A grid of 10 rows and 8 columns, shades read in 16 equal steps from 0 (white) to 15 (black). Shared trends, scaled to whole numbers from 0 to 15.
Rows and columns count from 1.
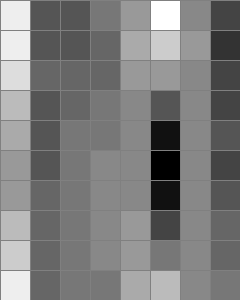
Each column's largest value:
6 10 10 9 7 15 7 12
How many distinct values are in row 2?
7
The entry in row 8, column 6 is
11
